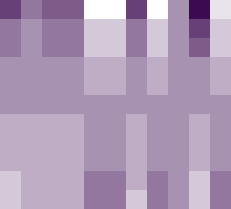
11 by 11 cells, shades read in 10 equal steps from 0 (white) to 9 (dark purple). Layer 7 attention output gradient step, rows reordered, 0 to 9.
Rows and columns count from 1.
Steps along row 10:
up same same up same down up down down up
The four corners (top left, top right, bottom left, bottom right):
7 1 2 5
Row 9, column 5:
4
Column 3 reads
6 5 5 4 4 4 3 3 3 3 3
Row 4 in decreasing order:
4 4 4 4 4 4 4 3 3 3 3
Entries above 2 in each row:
7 7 7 11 11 11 11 11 11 9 8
